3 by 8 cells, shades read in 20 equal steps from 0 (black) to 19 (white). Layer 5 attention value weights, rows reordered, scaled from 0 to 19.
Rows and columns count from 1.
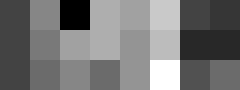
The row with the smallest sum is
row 1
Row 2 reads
5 9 12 13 11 14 3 3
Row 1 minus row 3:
0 2 -10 5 1 -4 -1 -4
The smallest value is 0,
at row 1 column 3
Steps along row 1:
up down up down up down down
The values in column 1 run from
5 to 5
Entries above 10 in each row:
3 4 2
